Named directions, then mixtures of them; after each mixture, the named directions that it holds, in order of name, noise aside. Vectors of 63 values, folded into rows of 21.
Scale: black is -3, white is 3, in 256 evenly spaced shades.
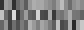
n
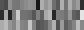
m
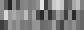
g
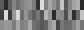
g, m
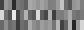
n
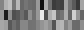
g, m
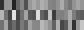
n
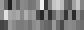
g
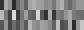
n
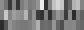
g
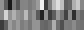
g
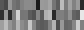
m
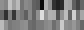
g, n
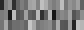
m, n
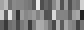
m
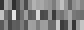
n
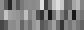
g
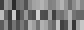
n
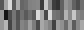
g, n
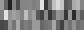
g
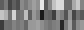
g, n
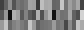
m, n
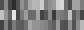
g, n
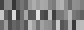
n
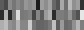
m
